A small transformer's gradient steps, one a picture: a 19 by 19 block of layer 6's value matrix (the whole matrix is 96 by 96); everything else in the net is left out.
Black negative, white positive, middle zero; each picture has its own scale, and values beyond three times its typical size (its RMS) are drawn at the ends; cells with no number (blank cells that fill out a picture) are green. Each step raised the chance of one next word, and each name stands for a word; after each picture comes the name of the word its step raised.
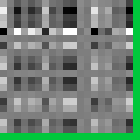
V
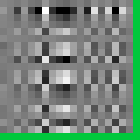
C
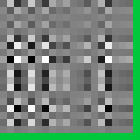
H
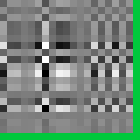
H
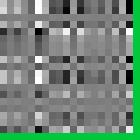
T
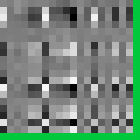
C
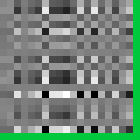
T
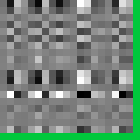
T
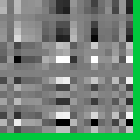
C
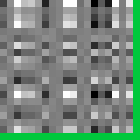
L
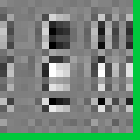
H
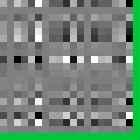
V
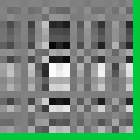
H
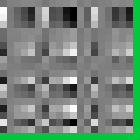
C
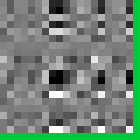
T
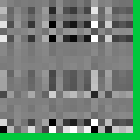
T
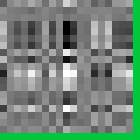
H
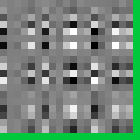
V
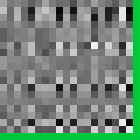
C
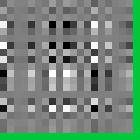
H
